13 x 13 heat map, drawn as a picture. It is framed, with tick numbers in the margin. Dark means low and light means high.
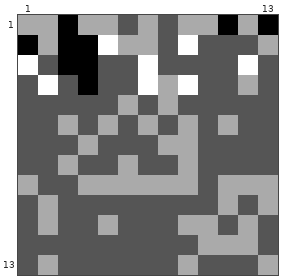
Seam: horizontal, 30% of the way down, the bottom part calmer. Grain: fine. Roughest part: top left. Ninth with the highest average: top middle. Slope: none.
